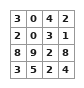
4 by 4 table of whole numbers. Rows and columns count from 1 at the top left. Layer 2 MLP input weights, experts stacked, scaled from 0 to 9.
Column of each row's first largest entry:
3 3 2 2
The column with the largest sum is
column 1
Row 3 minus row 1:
5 9 -2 6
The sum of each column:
16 14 11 15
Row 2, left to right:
2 0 3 1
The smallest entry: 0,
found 2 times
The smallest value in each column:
2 0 2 1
